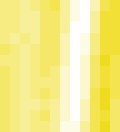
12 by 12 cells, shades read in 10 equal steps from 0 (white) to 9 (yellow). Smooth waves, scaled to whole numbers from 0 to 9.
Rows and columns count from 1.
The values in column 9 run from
0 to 4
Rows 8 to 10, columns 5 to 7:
5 5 2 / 6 5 2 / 5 4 2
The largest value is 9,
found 4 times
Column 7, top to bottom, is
4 4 4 3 3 3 2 2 2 2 2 1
